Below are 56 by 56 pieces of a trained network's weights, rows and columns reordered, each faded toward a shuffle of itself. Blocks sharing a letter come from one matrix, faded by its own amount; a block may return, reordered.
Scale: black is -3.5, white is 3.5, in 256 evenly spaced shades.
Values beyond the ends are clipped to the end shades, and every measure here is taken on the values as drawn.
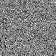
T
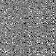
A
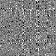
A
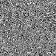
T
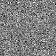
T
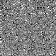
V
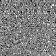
V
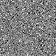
V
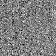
T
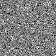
V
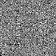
T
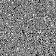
V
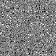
V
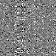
A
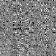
A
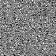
V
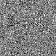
T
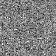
T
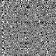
A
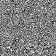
T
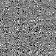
A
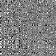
A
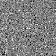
V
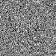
T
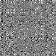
A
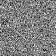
T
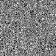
T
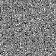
V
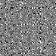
A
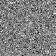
V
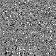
V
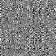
A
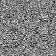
T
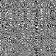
A
